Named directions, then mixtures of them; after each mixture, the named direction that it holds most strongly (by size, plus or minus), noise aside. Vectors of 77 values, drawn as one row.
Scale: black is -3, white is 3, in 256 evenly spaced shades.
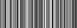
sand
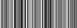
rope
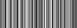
sand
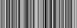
sand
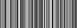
sand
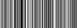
rope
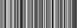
sand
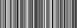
sand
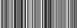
rope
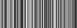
rope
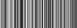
rope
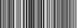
rope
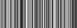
sand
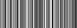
sand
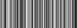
sand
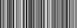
rope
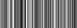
rope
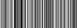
rope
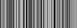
rope
